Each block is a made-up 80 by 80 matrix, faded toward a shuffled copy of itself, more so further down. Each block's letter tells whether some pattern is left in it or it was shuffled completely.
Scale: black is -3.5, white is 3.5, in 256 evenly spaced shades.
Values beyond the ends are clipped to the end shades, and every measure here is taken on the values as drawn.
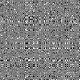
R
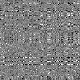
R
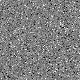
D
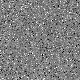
D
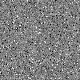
D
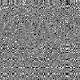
R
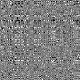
R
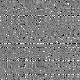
R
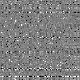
R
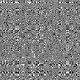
R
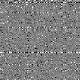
R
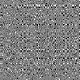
R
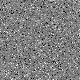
D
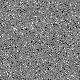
D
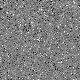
D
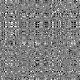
R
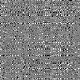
R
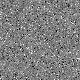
D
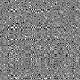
R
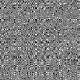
R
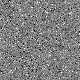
D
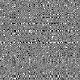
R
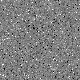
D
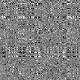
R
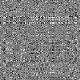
R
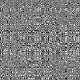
R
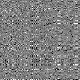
R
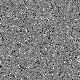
D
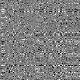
R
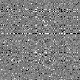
R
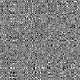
R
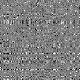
R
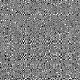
R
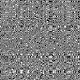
R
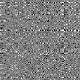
R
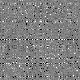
R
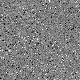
D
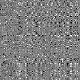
R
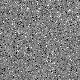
D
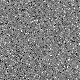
D
